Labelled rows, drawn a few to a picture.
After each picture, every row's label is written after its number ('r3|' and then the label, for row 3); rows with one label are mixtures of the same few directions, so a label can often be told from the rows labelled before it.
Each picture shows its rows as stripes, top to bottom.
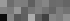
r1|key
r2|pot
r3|key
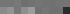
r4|pot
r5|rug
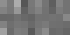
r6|pot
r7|pot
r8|rug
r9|key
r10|key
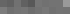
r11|rug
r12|key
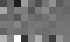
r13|pot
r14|key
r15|pot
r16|pot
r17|key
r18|pot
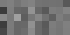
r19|rug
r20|key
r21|pot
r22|key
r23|key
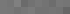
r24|pot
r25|rug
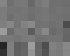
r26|key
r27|key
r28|key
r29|rug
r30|key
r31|rug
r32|key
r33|key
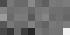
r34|key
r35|key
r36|key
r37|key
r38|rug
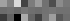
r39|pot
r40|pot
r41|pot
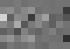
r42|pot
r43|rug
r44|key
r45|pot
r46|pot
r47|rug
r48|key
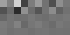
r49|pot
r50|pot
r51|key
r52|pot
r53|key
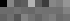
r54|key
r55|rug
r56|pot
